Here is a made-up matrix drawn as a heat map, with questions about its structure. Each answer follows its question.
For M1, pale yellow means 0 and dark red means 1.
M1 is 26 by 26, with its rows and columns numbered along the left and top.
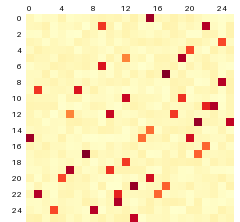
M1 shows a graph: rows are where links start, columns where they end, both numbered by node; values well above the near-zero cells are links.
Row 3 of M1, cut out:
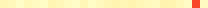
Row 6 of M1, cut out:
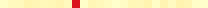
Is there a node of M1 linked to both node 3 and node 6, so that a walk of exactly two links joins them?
no
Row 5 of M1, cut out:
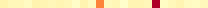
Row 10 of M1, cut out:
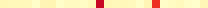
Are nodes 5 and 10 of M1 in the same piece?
yes
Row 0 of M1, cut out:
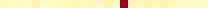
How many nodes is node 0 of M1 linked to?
1
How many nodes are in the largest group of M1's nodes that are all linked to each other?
2
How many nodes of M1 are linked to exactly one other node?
11
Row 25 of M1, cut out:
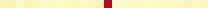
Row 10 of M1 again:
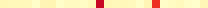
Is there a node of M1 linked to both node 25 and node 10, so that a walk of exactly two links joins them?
no
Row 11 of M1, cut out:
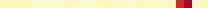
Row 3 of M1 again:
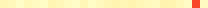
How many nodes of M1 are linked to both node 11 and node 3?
0
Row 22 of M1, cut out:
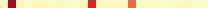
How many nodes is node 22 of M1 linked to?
3
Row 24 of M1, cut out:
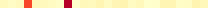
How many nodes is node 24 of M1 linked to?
2
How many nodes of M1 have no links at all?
1
